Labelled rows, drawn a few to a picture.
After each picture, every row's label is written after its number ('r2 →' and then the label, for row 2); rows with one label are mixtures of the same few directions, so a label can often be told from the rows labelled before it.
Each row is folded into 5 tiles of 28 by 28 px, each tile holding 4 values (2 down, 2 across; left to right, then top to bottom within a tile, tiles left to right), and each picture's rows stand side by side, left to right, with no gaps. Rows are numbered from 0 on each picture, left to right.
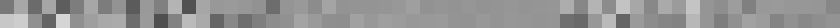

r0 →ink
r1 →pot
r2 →pot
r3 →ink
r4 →ink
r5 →pot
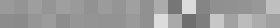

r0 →ink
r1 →pot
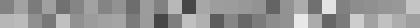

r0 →ink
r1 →pot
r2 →pot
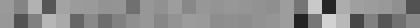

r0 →pot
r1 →pot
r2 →pot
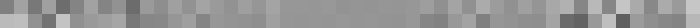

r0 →ink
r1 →ink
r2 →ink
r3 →ink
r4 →ink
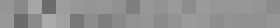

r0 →pot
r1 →pot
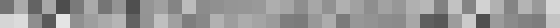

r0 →ink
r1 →pot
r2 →ink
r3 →ink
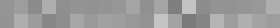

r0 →pot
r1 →pot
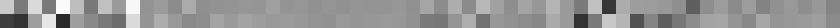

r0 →ink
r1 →pot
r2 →ink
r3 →ink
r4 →pot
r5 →ink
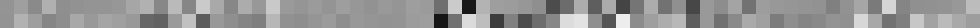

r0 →pot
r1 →ink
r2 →ink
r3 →pot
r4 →ink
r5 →pot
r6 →pot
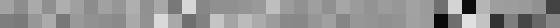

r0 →ink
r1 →pot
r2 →ink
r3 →pot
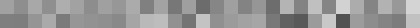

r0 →ink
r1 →ink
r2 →ink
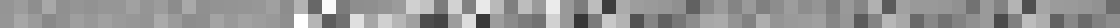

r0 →pot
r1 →pot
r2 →pot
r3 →ink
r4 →pot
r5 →ink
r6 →pot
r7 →pot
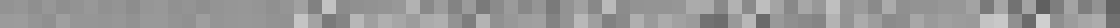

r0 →ink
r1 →ink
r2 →pot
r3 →ink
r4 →pot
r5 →ink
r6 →pot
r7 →ink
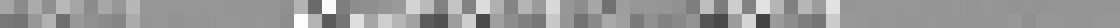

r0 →ink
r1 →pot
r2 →pot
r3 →ink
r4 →pot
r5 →ink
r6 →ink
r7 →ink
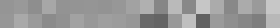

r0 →pot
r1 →ink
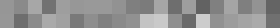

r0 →pot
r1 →ink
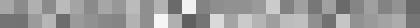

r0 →ink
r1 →pot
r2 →ink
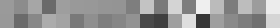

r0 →pot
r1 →ink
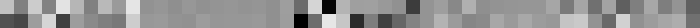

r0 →ink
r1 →ink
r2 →pot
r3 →pot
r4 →ink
